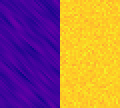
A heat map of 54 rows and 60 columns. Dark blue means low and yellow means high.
It is made of 1 by 2 panels. Panel 1,1: very low, slanting down to the right, faint in contrast. Panel 1,2: very high, fine-grained, faint in contrast.
